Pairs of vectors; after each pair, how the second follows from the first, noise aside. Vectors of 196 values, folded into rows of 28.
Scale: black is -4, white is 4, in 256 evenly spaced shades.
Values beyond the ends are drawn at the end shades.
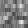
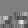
partly zeroed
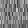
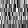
scaled up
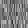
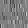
partly zeroed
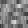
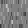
partly zeroed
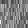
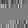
partly zeroed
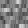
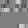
partly zeroed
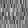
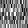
scaled up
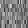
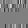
partly zeroed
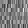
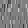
partly zeroed
